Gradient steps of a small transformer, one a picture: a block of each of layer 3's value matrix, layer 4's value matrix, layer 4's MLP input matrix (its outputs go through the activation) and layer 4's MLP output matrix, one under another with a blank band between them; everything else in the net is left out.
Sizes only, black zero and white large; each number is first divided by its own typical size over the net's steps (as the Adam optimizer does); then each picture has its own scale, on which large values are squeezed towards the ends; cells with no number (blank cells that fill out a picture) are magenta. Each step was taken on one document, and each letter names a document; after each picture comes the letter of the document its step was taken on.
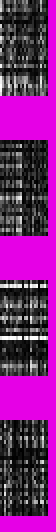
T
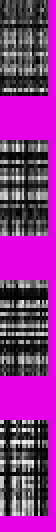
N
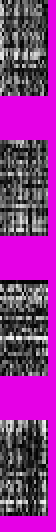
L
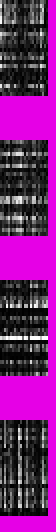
T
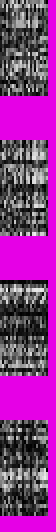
L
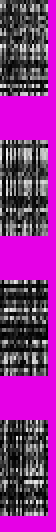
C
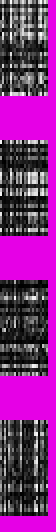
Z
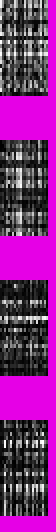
T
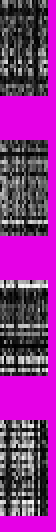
N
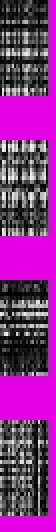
N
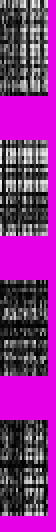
C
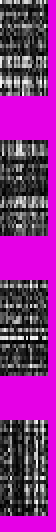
T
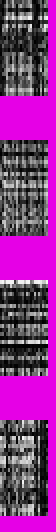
N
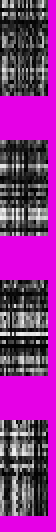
N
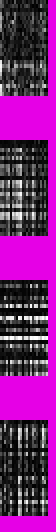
T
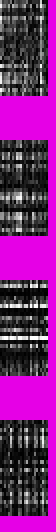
T
